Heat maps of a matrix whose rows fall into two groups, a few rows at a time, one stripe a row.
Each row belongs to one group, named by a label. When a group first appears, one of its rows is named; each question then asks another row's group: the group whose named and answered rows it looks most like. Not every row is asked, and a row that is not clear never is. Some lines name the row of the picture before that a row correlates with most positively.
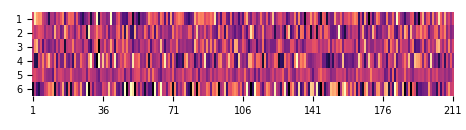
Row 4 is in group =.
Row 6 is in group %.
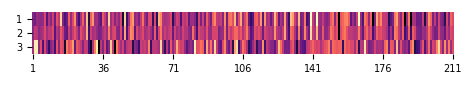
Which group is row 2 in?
%
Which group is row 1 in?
%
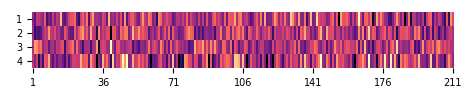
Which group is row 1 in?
%
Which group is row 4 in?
=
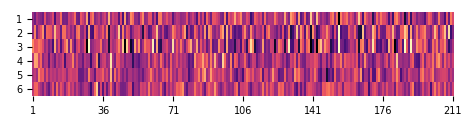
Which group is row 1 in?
%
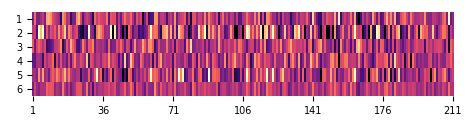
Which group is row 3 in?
%
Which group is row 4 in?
%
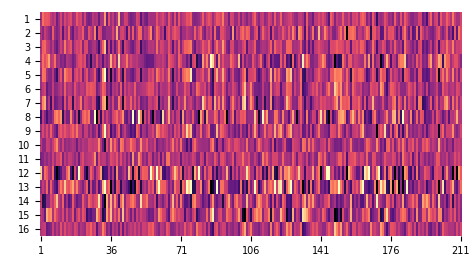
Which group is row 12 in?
%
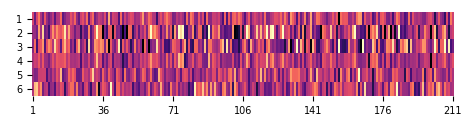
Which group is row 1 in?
%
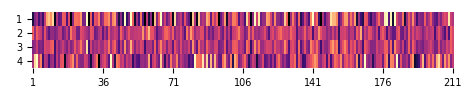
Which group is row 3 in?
%
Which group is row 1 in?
%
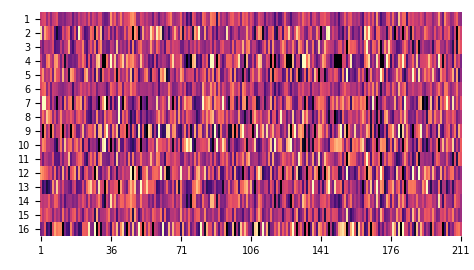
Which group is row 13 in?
=
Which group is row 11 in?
%
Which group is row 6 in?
=
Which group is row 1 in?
=
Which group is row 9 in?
%
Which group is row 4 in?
=
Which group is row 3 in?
%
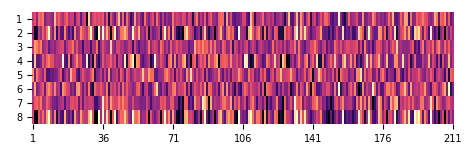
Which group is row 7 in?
=
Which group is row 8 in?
=
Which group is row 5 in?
%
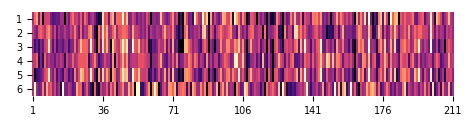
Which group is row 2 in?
=
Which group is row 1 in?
=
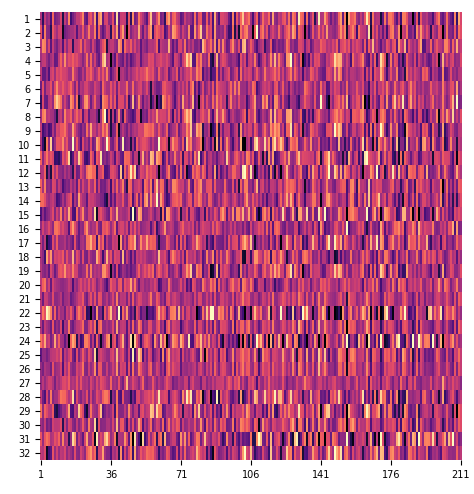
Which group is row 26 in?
%
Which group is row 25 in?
%
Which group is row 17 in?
=
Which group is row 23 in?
%
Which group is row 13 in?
%
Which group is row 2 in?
%
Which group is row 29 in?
%
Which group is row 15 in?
%
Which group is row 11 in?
%
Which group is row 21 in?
%
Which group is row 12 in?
=
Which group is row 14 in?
%
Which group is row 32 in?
=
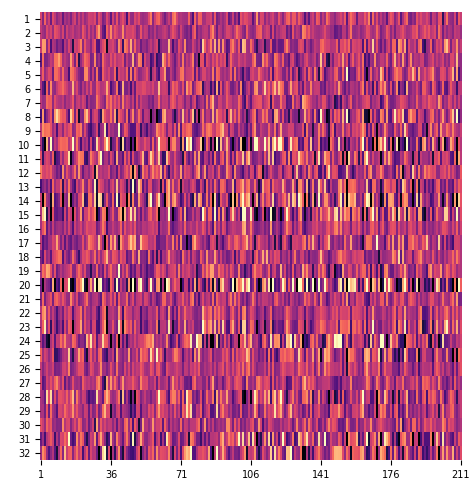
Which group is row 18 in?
%
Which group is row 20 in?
%
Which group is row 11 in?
%
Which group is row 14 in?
%
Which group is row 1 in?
%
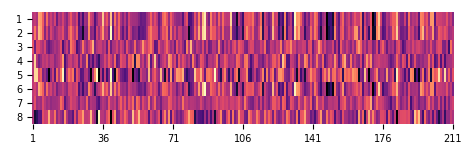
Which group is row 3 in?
%
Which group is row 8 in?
=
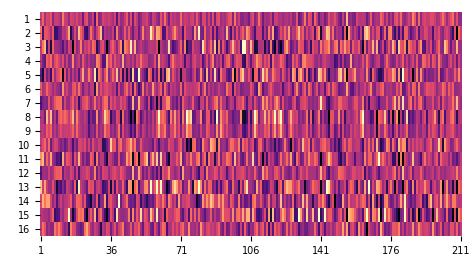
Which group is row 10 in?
=
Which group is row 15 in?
%
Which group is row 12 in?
%
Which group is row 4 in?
=
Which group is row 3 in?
=
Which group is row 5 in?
%
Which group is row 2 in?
%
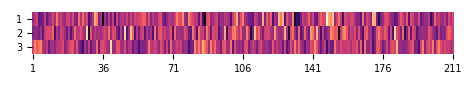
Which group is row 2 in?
%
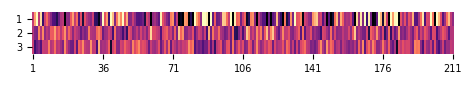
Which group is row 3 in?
=
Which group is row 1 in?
=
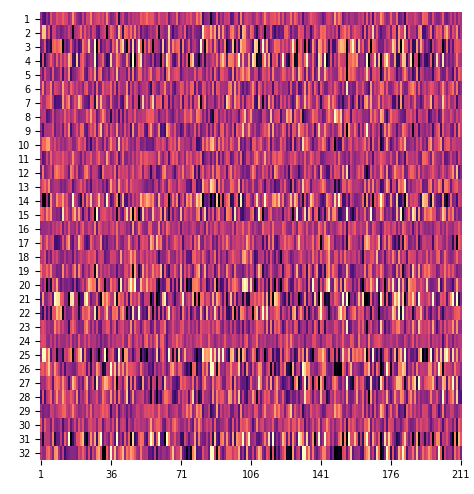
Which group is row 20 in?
=
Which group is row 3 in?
%
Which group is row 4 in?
%
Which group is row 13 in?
=
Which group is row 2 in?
=
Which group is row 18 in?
=
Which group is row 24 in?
%
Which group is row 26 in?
=
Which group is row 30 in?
%
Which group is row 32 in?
=
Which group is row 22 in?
%
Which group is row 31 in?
%
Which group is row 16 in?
%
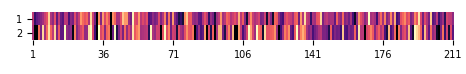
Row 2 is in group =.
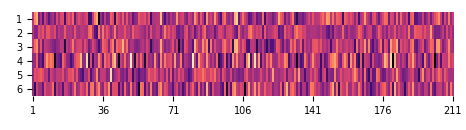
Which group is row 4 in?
%
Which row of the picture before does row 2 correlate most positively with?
2
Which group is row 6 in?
%
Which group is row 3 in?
=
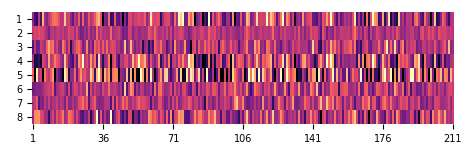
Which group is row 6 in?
%
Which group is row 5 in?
%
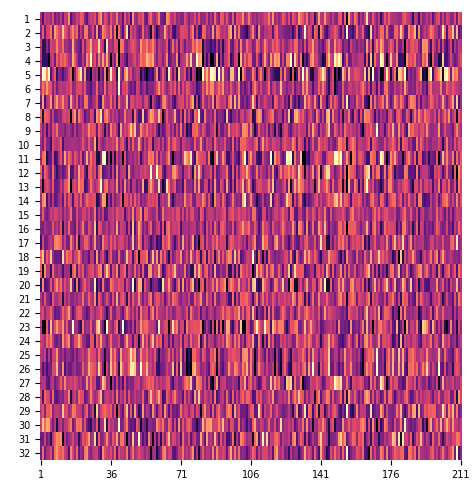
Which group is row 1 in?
%
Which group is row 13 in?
%
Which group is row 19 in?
%
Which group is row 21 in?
%
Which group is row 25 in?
=
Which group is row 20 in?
%
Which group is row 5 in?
=
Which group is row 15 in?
%
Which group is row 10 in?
%
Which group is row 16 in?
%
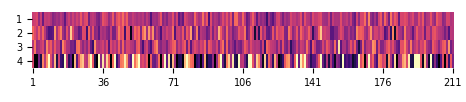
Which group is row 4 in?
=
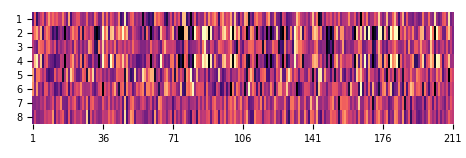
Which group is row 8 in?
%
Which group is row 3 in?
=
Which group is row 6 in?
%
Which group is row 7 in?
%
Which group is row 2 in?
=
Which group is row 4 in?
=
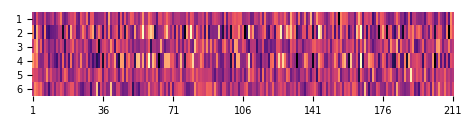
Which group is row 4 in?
%
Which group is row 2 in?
%
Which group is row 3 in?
=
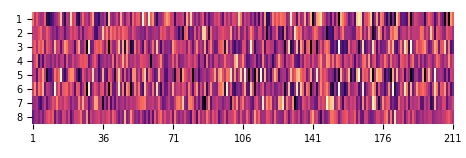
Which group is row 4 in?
=
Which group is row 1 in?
%
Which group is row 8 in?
%
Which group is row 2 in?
=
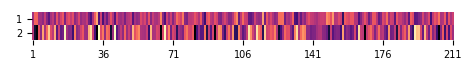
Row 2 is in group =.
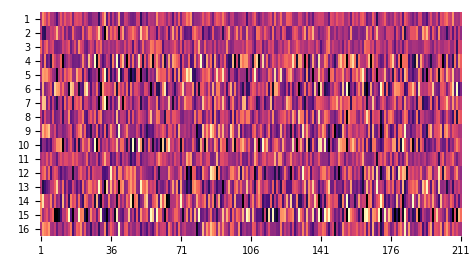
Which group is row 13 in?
=
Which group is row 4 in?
%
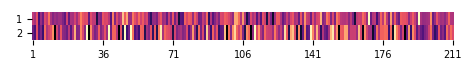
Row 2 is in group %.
